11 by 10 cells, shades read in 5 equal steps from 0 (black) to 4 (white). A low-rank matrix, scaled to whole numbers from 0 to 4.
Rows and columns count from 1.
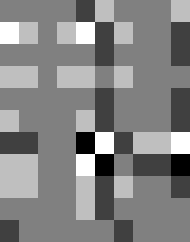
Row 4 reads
3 3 2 3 3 2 3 2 2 2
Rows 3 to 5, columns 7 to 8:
2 2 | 3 2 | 2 2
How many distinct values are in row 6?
3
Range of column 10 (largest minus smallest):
4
